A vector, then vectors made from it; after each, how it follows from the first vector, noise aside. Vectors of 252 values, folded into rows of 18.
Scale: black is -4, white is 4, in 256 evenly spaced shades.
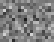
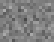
shrunk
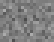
shrunk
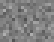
shrunk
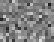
wrapped around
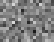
wrapped around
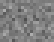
shrunk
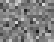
wrapped around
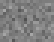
shrunk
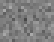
shrunk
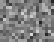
wrapped around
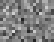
wrapped around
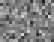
wrapped around
